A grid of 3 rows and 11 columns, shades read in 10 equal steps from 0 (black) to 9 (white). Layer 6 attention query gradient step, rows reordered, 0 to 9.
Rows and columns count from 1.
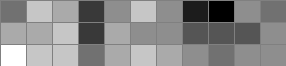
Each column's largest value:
9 7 7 4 6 7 6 5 4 5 5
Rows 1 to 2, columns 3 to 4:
6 2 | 7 2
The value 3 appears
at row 2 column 8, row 2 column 9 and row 2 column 10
